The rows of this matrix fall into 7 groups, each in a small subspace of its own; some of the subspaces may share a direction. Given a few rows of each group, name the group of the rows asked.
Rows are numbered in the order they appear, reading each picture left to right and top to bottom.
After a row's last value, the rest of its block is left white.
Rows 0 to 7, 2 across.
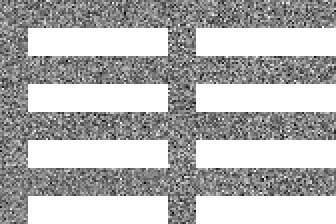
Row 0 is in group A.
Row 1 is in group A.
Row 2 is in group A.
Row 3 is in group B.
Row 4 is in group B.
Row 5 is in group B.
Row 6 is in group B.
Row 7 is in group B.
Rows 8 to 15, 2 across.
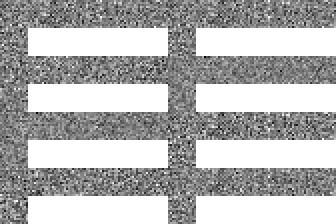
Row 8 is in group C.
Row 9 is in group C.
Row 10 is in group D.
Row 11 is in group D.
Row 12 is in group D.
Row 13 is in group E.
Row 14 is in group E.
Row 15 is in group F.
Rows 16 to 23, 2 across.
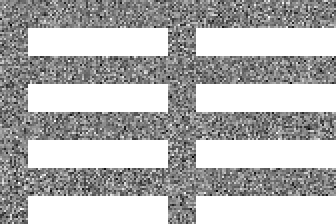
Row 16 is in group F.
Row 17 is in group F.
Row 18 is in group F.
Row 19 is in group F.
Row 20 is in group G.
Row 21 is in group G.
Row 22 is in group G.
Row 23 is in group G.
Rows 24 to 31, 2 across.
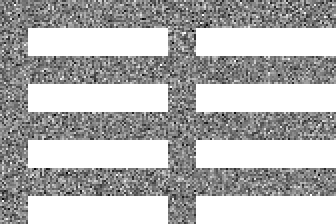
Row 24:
G
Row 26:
B
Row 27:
A
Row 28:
G
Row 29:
D
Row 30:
A
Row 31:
C
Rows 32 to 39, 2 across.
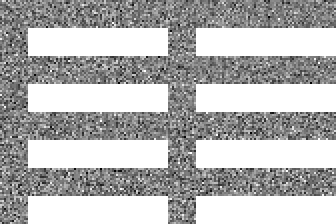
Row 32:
B
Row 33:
A
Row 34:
B
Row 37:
G
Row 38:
C
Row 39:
E
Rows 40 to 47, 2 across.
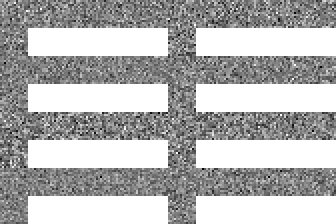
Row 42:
F
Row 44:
G
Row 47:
A
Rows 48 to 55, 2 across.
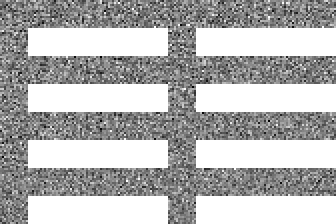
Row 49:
F
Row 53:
F
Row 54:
B
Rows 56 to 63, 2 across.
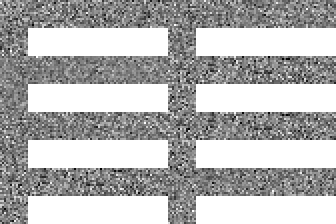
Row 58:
D
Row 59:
C
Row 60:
D
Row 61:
C
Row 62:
C
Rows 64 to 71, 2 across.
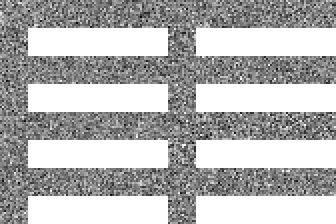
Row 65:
E
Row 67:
F
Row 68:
A
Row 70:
G
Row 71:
C
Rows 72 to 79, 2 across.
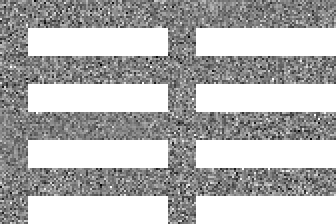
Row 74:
C
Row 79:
C
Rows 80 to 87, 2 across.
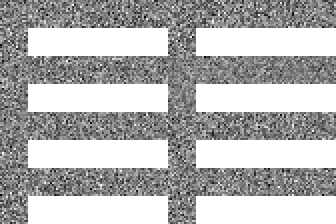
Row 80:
F
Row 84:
F
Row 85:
A
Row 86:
E
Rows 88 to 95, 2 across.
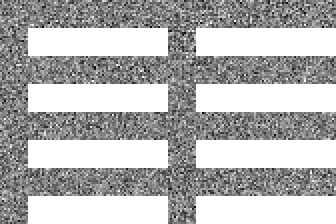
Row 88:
G
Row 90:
B
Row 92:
A
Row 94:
A
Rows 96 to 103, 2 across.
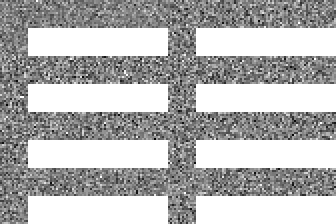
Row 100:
E
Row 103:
G
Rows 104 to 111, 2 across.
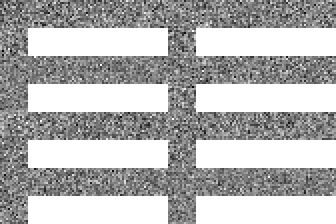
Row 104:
G
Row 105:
E
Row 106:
A
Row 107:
E
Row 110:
A
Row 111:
A
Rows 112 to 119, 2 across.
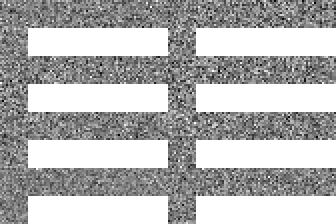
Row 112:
C
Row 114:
E
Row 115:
A
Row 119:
F
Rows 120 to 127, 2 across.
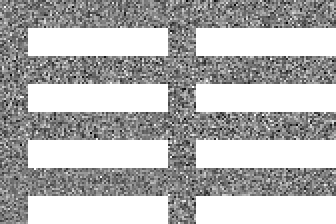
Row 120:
A
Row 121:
A
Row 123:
E
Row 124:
B
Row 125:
B
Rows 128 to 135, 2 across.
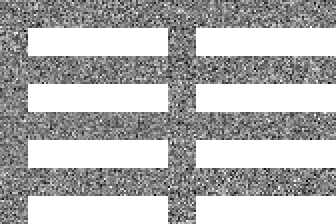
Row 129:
C
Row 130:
D
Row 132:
A
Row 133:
C
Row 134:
E
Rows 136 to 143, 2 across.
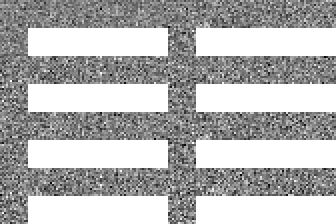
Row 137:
E
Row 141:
E
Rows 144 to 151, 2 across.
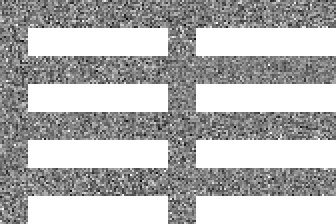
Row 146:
D
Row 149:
G
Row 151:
C
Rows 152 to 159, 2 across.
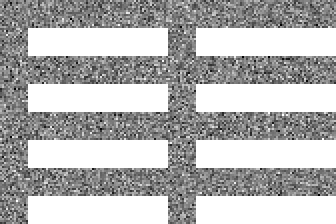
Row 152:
B
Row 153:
G
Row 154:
D
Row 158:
G
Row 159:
G
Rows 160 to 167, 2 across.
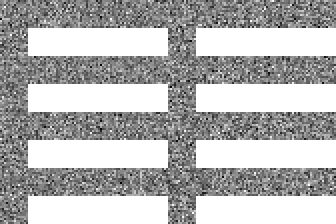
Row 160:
A
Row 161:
G
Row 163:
C
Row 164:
E
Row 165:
F
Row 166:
F
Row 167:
G
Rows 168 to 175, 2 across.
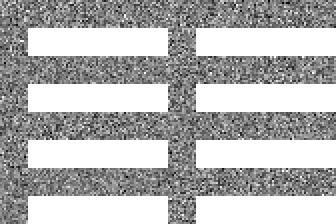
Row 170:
F
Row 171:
F
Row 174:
D
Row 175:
E
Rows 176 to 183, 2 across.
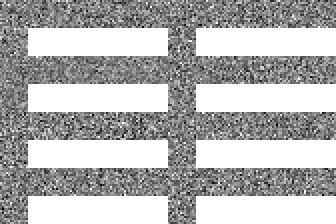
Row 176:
C
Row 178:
D
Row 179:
B
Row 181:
F
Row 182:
F
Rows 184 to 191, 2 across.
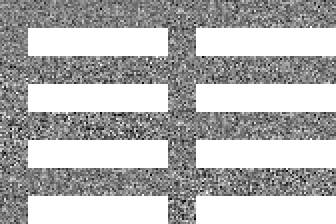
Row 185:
C
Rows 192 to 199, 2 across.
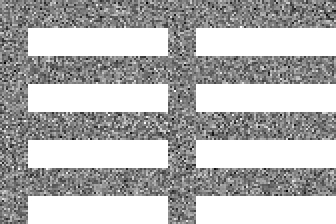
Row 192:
F
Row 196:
D
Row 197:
A
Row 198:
A
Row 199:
A
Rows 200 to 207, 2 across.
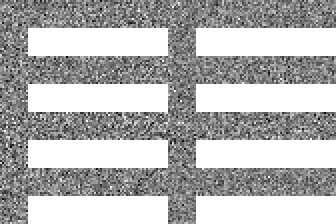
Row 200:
B
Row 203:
B
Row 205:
C
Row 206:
A
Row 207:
F
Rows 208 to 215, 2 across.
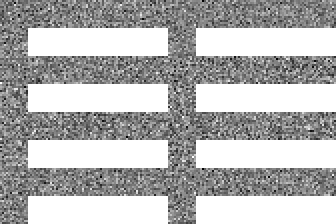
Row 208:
G
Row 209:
A
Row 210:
E
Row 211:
D
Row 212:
B
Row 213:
G
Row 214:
A
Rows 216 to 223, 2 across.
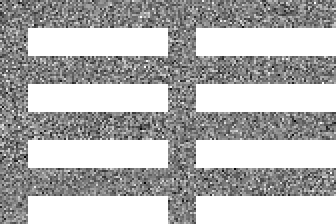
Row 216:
G
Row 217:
F
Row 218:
D
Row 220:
G
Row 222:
B
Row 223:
D
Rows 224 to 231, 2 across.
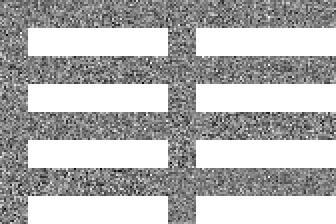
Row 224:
B
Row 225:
B
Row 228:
F
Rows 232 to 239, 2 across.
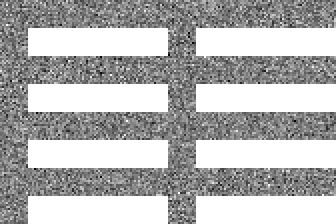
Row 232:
D
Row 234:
C
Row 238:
F
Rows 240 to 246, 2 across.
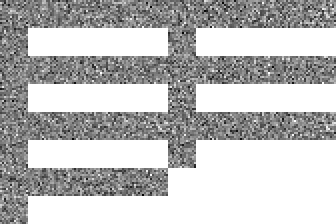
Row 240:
C
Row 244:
D
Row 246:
C
